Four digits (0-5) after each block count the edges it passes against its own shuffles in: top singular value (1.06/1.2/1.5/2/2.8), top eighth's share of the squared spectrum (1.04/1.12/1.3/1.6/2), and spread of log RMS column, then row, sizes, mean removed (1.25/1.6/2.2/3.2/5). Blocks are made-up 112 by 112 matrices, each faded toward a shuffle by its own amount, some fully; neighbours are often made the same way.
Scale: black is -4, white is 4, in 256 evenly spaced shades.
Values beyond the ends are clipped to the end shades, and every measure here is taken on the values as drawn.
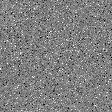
1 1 0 0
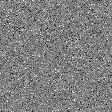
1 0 0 0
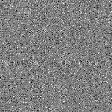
4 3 1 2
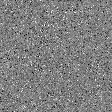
0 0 0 0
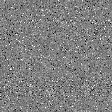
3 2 0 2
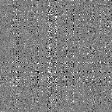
2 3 4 3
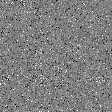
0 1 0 1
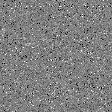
1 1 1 1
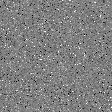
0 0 0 0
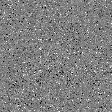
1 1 1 1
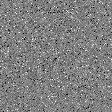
2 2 0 1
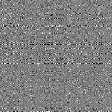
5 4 2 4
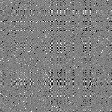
5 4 3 3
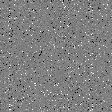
4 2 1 1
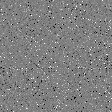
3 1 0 0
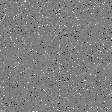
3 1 0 0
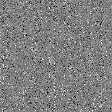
1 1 2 0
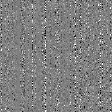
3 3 4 0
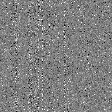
2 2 3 0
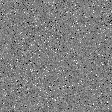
0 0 0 0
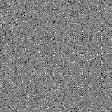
4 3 2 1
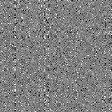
4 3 3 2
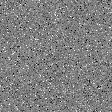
2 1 0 0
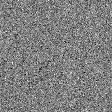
2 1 0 0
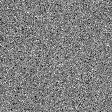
0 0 0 0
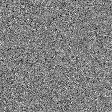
0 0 0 0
